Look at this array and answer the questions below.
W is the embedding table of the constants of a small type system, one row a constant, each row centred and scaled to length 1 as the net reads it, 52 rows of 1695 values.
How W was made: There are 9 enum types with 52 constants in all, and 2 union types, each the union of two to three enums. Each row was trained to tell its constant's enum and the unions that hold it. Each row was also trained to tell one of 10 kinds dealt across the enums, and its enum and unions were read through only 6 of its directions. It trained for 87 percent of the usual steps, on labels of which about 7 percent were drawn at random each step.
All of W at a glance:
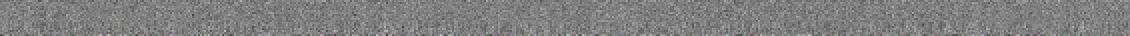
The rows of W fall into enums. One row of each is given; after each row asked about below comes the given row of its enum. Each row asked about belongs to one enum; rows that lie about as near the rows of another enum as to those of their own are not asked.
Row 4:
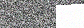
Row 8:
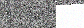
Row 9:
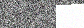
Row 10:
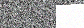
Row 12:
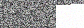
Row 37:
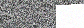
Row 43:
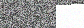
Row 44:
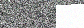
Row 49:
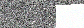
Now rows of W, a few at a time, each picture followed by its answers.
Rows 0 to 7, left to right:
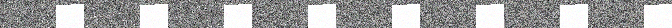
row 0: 43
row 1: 49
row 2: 49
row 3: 37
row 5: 37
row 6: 4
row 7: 43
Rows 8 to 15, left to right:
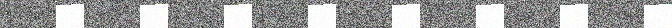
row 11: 8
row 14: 43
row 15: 44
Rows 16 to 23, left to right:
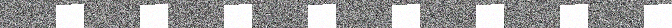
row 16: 9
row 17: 9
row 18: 44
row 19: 10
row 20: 4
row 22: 43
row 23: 10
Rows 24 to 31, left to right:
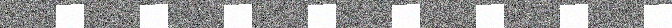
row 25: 37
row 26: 8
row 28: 12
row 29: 9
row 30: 8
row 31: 44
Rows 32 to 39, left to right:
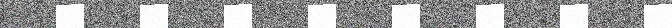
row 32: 43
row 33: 44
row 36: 10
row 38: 12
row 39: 12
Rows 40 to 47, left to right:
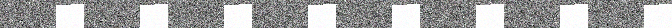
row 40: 49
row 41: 10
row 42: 44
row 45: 49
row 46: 10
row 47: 49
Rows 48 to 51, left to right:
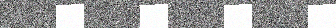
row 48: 9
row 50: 44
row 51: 37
